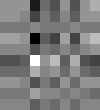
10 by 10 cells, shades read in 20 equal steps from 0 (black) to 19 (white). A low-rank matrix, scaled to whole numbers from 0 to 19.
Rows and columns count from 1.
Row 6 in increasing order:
5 6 6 6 7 7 11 13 14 19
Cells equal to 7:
8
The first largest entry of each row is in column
10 1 4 10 10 4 4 1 4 1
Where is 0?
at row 4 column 4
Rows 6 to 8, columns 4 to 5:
19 11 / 13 10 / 6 9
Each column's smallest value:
6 6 7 0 7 5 7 5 6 5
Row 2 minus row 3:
2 2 1 -5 0 -2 1 -3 2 2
